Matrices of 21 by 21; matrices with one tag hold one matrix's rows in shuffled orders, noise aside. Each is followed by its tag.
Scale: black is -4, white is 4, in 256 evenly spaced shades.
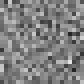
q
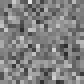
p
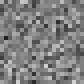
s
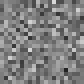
p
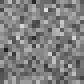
s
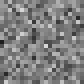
s
